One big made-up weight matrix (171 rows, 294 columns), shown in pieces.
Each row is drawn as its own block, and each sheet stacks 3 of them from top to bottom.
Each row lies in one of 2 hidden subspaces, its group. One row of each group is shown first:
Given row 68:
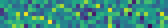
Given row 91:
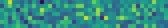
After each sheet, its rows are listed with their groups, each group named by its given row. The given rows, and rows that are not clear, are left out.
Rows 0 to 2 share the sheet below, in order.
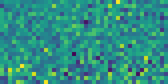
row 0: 68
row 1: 68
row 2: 68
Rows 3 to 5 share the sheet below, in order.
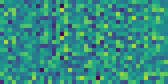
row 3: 91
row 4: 91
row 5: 68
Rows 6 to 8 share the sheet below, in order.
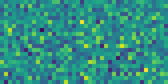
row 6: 68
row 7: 91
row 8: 68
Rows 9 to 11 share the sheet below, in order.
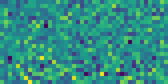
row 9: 68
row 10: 68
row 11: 91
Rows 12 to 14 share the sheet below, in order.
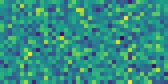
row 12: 68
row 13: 91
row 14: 68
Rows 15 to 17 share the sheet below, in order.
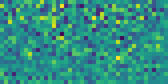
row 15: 91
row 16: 91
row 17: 68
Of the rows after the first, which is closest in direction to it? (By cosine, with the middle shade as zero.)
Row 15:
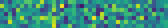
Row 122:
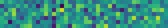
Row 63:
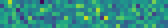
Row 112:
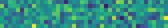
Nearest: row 112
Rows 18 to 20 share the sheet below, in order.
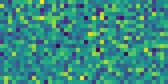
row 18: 91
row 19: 68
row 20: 68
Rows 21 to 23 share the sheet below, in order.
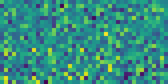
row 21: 91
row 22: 68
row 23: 68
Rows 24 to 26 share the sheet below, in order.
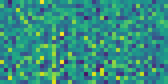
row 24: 91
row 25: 91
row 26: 91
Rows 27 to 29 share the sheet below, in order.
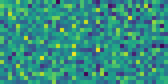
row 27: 68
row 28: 68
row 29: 91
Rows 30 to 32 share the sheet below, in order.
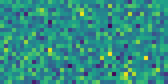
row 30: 68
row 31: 68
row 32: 68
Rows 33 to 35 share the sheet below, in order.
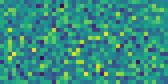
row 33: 91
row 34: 68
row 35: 91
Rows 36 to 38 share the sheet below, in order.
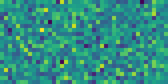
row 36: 68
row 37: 91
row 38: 91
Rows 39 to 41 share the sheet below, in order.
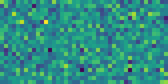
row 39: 68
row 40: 68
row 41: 68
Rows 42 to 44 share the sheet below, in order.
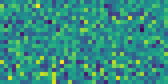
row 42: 68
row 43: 68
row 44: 91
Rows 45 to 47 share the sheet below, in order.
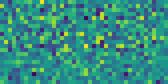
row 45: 91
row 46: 91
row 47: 68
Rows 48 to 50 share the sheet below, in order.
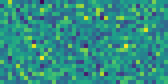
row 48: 91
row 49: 68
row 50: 91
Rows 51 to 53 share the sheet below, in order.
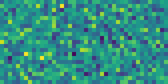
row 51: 91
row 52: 68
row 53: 91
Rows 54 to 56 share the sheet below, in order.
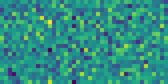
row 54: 68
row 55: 68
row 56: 68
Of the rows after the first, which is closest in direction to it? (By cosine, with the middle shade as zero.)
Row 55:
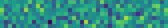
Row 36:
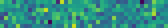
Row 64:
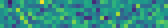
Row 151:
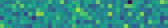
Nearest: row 36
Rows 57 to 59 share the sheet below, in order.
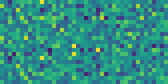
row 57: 91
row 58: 68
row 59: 91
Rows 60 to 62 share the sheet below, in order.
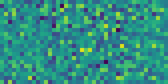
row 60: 91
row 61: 68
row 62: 68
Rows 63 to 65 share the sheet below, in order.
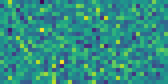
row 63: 91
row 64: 91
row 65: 91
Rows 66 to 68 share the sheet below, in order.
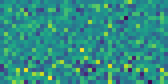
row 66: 68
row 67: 68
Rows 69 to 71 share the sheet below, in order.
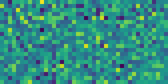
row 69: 91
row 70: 91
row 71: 91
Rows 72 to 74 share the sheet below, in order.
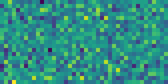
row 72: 91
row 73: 68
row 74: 68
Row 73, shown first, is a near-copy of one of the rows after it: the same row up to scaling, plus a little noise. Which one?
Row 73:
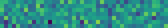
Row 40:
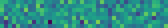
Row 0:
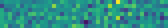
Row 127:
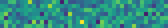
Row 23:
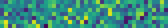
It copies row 40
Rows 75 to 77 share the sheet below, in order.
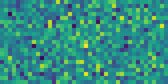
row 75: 68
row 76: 68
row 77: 91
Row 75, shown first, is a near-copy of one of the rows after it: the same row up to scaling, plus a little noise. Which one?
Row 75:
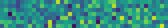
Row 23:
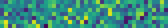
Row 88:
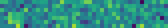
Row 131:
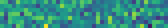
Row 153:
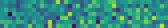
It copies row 153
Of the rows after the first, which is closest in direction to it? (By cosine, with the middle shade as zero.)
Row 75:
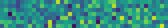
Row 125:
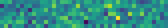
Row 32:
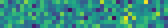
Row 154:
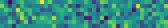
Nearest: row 32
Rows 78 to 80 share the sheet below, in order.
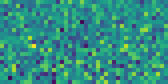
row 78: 68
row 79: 68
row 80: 91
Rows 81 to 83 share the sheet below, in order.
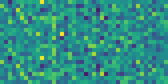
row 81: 91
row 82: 91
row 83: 91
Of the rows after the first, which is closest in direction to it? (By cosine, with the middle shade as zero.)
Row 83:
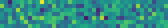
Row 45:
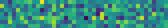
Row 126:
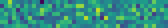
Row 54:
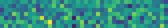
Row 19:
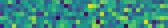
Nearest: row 45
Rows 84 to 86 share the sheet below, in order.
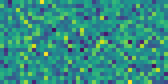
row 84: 91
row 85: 68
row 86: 68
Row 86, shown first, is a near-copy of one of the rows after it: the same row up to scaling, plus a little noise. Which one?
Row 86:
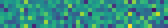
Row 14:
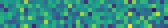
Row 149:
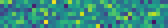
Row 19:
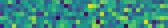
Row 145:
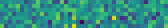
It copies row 14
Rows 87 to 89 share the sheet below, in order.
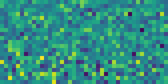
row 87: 68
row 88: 68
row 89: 91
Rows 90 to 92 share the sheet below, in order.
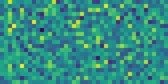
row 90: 68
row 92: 68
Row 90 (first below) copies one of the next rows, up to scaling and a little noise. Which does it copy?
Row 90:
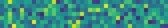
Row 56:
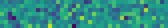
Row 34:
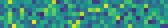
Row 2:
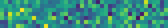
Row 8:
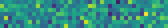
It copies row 34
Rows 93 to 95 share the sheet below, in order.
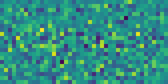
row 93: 68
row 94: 91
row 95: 91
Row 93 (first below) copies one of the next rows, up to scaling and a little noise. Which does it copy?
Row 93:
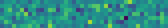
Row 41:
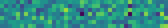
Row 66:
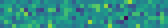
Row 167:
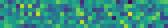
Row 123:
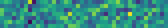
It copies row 66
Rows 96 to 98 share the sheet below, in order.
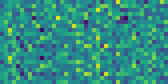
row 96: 68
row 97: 91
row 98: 91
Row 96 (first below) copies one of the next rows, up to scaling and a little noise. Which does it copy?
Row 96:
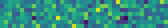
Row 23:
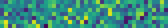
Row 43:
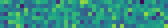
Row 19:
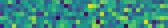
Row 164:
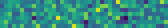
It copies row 164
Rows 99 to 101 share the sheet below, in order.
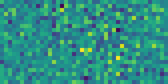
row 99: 91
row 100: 68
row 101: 68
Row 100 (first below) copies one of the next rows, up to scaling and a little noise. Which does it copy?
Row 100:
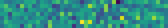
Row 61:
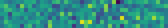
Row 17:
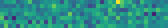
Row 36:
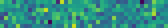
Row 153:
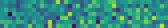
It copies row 61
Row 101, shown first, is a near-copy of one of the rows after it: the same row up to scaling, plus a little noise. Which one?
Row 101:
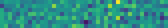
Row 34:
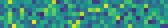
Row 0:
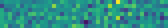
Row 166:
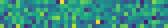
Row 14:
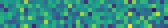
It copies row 0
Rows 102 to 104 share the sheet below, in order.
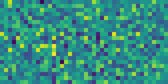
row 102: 91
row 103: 91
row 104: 91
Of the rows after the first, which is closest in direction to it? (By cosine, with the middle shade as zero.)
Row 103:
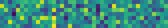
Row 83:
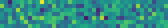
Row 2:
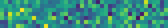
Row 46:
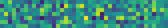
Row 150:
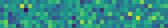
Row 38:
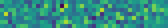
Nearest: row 83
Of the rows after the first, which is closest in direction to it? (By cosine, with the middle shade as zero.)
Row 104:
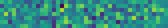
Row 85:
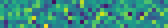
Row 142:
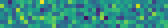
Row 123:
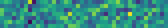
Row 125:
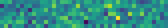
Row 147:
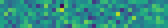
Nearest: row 147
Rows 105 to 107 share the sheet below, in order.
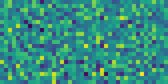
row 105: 91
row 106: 91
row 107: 91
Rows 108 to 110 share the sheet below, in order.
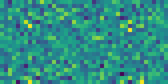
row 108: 91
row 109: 68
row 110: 91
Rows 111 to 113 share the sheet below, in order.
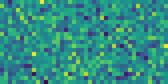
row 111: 91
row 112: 68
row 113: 68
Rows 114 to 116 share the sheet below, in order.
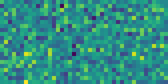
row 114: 91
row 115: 68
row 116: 68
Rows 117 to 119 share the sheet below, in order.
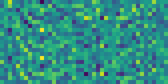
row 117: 91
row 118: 91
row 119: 91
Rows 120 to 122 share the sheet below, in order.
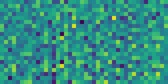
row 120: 68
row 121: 91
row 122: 91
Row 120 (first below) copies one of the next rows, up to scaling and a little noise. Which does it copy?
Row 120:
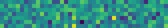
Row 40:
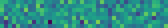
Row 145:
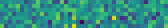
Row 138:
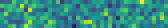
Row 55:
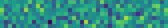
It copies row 145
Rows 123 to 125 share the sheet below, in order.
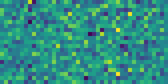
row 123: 68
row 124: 68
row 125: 68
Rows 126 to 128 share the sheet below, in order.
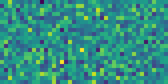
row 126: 91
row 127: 68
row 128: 91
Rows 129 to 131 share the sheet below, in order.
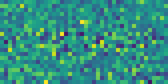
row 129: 68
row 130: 91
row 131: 68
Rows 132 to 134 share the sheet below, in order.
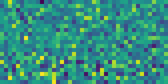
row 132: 91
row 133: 68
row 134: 91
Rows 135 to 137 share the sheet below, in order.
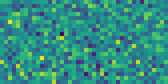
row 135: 68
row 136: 91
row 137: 91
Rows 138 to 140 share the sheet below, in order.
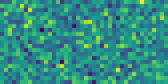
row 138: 68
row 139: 91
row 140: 91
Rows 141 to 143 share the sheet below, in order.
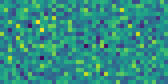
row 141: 91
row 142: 91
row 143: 91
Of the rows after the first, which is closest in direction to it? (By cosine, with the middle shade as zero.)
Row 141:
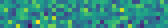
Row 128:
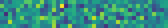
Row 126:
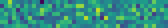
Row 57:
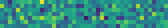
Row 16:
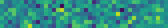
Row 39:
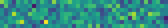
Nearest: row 128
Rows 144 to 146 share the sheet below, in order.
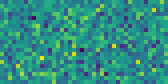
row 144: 68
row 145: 68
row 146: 91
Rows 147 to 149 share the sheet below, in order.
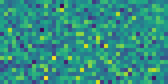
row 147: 91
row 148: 91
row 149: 68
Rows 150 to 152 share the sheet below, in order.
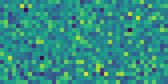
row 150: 68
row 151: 68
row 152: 91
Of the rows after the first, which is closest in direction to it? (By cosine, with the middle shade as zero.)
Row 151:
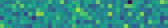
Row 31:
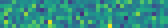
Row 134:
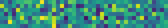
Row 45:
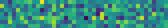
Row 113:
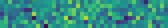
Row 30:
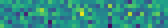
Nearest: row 30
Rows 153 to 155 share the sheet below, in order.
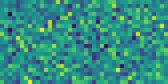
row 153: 68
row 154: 91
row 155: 91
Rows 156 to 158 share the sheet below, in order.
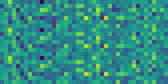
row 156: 91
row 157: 91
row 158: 91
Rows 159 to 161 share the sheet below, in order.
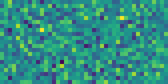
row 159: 91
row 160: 91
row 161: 91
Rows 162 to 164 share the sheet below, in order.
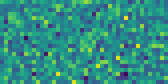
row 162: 68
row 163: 68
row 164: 68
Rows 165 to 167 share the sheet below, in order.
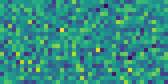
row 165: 68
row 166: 68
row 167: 68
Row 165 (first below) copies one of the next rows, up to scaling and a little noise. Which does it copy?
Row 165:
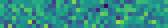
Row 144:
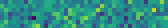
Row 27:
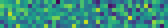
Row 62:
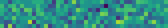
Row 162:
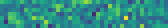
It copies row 62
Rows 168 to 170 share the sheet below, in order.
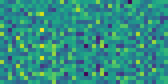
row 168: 68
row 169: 91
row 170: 91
